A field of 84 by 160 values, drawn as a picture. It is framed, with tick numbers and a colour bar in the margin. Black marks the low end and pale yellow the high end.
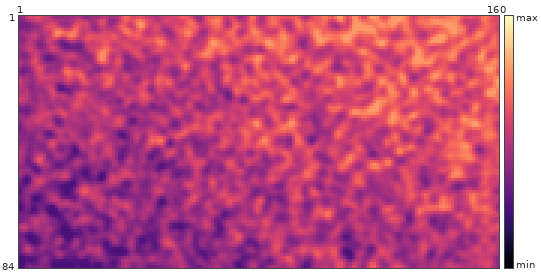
The ninth with the highest average is the top right. On average the colour sits 50% of the way up the scale. The field climbs toward the top right. The field is mottled with small blotches. The ninth with the lowest average is the bottom left.
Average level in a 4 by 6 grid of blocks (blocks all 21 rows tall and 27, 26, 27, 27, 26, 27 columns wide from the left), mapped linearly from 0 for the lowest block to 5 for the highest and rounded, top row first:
234455 / 223344 / 112334 / 011223
